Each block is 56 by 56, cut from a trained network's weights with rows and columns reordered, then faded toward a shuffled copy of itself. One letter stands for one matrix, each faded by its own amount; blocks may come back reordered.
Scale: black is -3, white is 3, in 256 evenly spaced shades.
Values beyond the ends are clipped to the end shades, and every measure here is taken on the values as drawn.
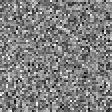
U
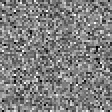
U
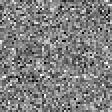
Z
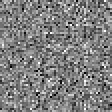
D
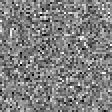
D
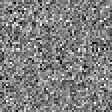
Z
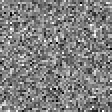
U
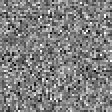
Z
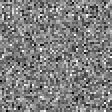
Z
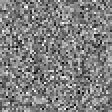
U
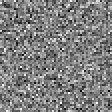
U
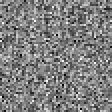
U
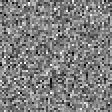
Z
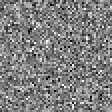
U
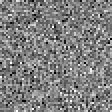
D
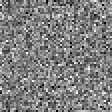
U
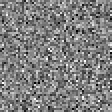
U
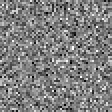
D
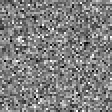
D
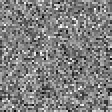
U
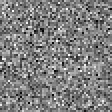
D
